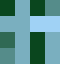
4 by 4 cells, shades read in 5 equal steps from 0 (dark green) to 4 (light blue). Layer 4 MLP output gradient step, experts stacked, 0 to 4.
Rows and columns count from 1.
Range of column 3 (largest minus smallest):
4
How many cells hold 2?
2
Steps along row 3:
up down up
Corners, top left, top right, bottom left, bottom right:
0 2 2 3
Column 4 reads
2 4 3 3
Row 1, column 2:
3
